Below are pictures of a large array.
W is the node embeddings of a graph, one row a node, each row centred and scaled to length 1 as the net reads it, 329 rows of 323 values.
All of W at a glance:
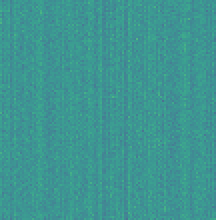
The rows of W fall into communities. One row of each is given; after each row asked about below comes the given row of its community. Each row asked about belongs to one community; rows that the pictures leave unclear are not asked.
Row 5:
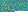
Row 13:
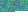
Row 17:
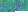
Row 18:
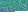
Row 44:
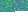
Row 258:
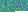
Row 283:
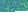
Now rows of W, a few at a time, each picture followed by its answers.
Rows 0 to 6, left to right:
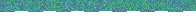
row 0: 13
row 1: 17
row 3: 17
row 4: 18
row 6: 283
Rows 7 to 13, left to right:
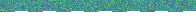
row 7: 13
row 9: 44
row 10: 5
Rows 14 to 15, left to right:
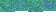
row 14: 44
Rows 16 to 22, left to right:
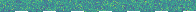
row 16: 17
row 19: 283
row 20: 18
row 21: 17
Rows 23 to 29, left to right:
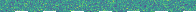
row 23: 5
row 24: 13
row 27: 17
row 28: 13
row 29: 13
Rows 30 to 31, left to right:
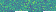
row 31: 17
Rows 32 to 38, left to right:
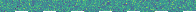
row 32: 258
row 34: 13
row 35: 258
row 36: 18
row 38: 5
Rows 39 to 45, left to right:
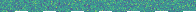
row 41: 13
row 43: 283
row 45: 5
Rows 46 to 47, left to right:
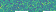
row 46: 13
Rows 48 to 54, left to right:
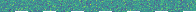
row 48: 17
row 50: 44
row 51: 13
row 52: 13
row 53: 17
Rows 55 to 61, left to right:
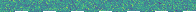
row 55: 44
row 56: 17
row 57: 17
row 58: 283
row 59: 17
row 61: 18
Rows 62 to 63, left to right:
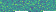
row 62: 258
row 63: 5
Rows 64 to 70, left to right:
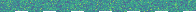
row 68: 5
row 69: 13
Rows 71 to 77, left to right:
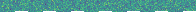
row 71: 5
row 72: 17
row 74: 5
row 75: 44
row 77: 258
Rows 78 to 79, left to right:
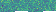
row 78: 17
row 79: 17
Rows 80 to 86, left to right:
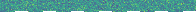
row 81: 5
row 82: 283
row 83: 283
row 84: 283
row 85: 13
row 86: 17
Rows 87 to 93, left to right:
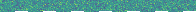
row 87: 17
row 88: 258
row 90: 283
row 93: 5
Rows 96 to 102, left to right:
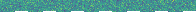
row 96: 13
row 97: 44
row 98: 17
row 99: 44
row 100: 258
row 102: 283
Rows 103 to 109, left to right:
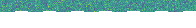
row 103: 258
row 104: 44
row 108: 13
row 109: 17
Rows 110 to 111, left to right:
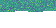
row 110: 44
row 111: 44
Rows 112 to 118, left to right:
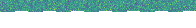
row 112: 18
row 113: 17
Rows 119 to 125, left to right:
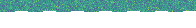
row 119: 17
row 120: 283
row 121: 18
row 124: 13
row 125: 17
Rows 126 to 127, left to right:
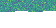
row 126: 44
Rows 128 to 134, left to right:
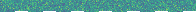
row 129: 44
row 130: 17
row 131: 13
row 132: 44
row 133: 283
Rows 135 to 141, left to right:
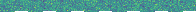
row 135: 13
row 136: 18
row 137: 258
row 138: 44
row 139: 283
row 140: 44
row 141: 5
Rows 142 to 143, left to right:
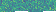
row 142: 44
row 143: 17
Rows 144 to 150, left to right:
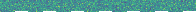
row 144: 5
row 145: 258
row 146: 258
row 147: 13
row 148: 5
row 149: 44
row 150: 5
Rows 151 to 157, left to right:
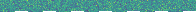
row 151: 13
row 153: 258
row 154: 283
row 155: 17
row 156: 283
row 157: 17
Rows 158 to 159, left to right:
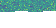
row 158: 13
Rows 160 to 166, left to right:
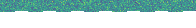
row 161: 5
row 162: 283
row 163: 5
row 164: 258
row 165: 283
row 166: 5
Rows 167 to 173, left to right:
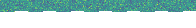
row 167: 13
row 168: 258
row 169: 17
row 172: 44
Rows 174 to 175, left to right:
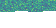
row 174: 5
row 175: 13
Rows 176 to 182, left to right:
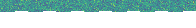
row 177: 17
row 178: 13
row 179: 258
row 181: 44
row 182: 283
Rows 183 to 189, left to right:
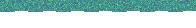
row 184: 17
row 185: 44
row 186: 18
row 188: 13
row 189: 5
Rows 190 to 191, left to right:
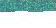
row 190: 17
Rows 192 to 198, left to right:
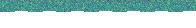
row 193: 44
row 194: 17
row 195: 283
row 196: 258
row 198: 13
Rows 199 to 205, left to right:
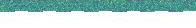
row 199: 13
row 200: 283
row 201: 44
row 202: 5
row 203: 17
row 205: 258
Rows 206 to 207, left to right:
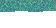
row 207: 17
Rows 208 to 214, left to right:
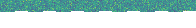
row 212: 44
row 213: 44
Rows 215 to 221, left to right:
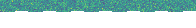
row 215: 13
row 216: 44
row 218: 258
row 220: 13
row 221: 283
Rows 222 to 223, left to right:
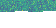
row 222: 18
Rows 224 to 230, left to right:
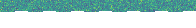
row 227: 17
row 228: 44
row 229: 17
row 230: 13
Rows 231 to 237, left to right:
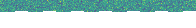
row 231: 13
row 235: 44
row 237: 13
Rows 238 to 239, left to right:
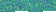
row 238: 13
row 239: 258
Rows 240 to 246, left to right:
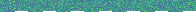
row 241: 283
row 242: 5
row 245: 13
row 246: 5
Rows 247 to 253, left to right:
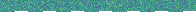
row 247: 258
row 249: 283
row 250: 283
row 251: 258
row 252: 13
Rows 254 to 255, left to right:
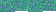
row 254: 17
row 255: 13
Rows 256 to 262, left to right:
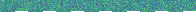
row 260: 283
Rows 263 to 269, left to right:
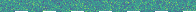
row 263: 44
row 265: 283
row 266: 283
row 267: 283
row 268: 17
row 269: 18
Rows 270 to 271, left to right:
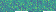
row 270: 13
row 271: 5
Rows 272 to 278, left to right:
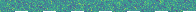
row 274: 283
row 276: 44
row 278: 5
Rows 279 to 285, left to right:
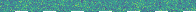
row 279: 283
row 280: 13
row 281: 5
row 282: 258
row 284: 258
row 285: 283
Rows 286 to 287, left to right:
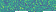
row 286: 258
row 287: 13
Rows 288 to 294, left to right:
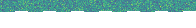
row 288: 283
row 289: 13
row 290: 283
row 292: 283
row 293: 17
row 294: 258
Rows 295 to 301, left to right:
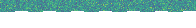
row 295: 17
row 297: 258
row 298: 44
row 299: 44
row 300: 283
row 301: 283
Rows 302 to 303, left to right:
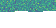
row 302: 18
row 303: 5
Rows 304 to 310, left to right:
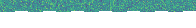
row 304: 258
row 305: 283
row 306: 44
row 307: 17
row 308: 258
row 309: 18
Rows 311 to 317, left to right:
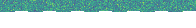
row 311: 283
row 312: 5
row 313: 258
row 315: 5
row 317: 5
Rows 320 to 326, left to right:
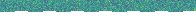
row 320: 13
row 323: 17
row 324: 283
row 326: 17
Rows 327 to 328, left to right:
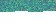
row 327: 13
